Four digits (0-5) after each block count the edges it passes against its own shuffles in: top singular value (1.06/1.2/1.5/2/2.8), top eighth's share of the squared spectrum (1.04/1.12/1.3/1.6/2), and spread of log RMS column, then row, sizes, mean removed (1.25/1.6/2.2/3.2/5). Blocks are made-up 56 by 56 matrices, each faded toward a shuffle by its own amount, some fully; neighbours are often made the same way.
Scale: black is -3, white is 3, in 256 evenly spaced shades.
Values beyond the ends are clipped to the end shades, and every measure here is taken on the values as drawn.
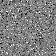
2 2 0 0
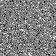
0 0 0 0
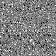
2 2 0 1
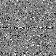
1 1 0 2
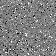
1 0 0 0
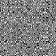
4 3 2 2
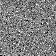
0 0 0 0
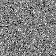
0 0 0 0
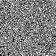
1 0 0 0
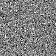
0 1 1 0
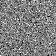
0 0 0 0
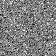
0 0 0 0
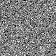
0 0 1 0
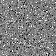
0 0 0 0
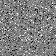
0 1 0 1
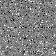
1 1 0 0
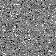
0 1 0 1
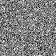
1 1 0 0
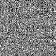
3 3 2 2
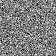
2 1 0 0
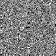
3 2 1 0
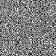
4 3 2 2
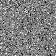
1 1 0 0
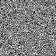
2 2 1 0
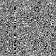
3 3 2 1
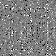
3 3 1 1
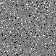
1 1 0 0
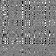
4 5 3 3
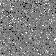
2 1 0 1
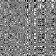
4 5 3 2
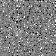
2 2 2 0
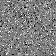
0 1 0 0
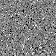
2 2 0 0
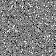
2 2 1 0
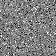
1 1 0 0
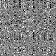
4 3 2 1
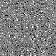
3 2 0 1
